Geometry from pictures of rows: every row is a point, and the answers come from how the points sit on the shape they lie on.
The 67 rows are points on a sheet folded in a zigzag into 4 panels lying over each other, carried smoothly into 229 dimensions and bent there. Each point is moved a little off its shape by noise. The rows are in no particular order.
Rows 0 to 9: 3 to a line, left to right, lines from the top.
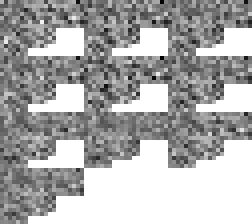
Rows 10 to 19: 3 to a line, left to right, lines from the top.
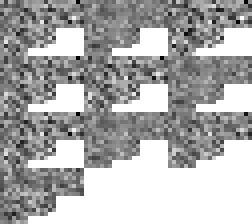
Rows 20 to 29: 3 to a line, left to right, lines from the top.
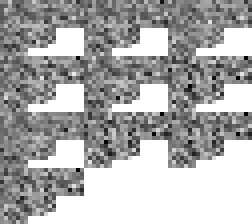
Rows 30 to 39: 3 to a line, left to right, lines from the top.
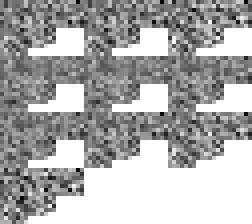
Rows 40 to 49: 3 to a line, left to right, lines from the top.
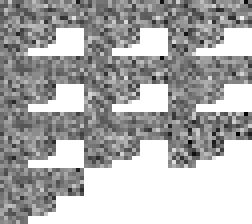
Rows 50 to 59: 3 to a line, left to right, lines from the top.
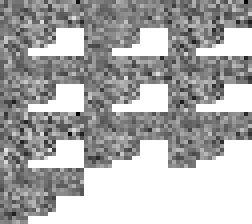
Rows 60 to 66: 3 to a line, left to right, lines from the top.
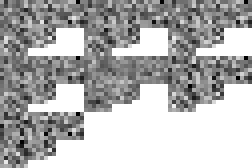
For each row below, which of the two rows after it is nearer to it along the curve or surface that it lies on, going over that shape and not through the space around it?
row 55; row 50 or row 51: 50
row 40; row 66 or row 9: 66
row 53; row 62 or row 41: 41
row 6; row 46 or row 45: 46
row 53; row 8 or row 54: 8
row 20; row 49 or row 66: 66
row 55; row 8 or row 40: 8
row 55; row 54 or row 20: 54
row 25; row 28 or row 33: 28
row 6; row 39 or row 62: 39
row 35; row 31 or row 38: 31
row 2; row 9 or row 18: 9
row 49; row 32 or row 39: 32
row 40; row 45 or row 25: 25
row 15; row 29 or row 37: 37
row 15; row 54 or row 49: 49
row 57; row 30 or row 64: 64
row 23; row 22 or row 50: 50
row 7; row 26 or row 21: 26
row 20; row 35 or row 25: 25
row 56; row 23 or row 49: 49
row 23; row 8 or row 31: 8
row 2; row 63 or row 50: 63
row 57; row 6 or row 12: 6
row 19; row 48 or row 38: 48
